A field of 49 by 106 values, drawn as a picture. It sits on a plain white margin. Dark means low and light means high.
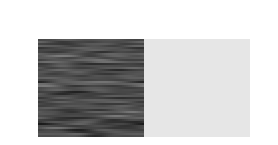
It is made of 1 by 2 panels. Panel 1,1: low, streaked across. Panel 1,2: very high, flat.
